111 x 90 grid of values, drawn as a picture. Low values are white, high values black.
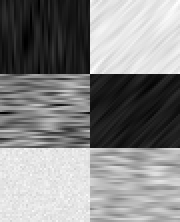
It is made of 3 by 2 panels. Panel 1,1: very high, streaked downward, faint in contrast. Panel 1,2: very low, slanting up to the right, faint in contrast. Panel 2,1: middling, streaked across, strong in contrast. Panel 2,2: very high, slanting up to the right, faint in contrast. Panel 3,1: very low, fine-grained, faint in contrast. Panel 3,2: low, streaked across.
